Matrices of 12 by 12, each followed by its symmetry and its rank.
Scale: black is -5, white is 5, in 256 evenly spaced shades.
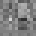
neither, rank two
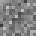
symmetric, full rank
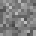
neither, full rank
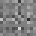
antisymmetric, rank two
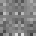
neither, rank two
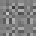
antisymmetric, rank two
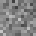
neither, full rank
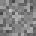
symmetric, full rank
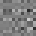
neither, rank two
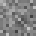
symmetric, full rank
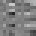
neither, rank two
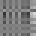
neither, rank one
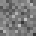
symmetric, full rank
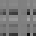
neither, rank one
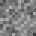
symmetric, full rank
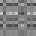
neither, rank one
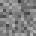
neither, full rank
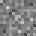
symmetric, full rank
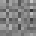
neither, rank two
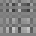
neither, rank one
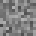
neither, full rank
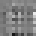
antisymmetric, rank two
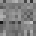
neither, rank two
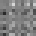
antisymmetric, rank two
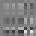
neither, rank one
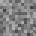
neither, full rank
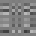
neither, rank one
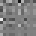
antisymmetric, rank two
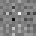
antisymmetric, rank two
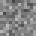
neither, full rank
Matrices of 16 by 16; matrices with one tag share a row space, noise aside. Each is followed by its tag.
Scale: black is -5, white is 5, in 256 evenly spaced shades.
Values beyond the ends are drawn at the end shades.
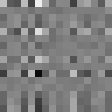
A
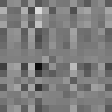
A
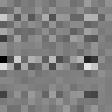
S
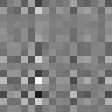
A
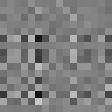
A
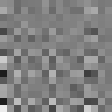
S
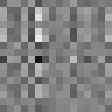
A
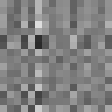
A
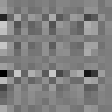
S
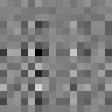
A
